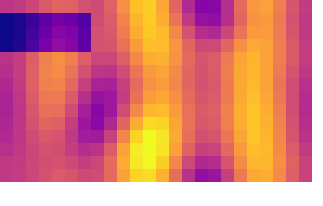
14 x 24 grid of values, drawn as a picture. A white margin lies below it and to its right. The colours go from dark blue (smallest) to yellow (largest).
The ninth with the lowest average is the top left. The ninth with the highest average is the bottom middle. An odd patch, lower than its surroundings, sits in the top left. The top left is the roughest part. Stripes running up and down repeat 3 times from left to right. The bottom left is the calmest part.
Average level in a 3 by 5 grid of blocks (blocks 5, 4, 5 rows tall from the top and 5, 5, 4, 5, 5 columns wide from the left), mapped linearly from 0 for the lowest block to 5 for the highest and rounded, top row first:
0 2 4 2 3
2 1 4 3 3
2 2 5 2 3
